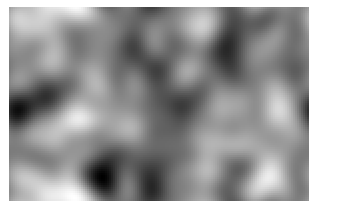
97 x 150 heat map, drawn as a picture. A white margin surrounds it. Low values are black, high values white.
The field is smooth, with broad soft blobs. No lone cell stands out from its neighbours. No single row or column stands out from its neighbours. There is no overall slope.
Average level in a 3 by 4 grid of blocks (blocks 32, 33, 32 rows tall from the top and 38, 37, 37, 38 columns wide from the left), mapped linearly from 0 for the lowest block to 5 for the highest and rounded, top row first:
5 2 2 2 | 2 3 2 4 | 5 0 3 4
